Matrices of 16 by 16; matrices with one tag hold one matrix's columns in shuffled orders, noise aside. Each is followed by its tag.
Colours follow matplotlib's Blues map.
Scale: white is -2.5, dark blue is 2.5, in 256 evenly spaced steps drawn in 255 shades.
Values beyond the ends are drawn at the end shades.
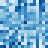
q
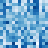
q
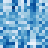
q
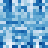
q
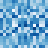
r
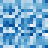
r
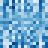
q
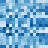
r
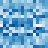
r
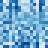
q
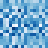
r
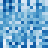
q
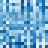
q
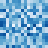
r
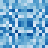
r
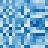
r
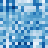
q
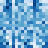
q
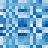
r
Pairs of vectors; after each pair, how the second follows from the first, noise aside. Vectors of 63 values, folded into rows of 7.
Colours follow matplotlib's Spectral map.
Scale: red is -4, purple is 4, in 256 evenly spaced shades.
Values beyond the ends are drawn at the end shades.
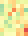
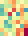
scaled up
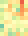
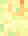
shrunk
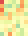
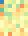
sign-scrambled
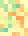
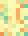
shuffled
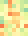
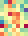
scaled up
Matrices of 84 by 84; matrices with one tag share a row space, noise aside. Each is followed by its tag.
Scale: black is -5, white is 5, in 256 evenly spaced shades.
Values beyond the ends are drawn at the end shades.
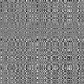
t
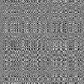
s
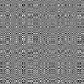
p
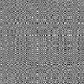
t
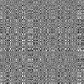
p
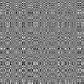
p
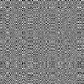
p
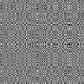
t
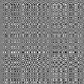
s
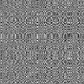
t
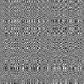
s
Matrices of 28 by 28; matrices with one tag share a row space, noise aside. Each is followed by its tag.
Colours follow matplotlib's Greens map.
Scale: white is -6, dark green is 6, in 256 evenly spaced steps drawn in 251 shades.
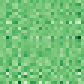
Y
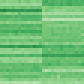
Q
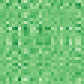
Y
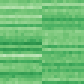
Q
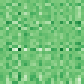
Y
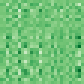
Y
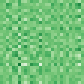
Y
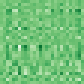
Y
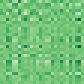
Y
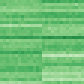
Q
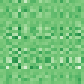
Y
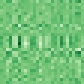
Y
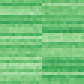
Q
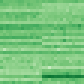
Q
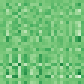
Y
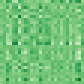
Y
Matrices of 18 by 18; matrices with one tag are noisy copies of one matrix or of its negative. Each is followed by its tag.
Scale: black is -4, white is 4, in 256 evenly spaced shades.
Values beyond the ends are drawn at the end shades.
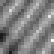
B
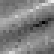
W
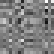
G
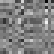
G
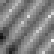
B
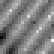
B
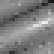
W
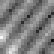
B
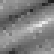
W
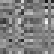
G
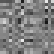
G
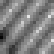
B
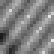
B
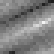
W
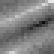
W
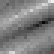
W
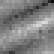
W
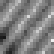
B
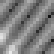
B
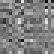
G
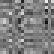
G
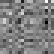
G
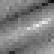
W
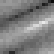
W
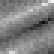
W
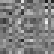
G
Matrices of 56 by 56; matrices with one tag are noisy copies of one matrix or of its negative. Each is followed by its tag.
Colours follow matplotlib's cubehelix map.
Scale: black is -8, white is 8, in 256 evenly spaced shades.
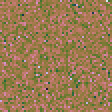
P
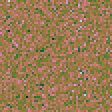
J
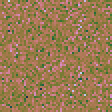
J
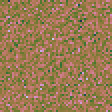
J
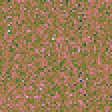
J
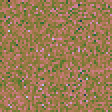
J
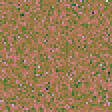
P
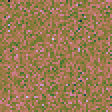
J
